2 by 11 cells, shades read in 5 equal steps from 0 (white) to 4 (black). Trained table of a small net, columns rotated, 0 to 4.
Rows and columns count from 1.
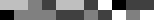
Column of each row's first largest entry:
9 1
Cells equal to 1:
4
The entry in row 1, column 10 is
3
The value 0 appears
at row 1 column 8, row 2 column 9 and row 2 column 11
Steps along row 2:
down same same up same down up down up down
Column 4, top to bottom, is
3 2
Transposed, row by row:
1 4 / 1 2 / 2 2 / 3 2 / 1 3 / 1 3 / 3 2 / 0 3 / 4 0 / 3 2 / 3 0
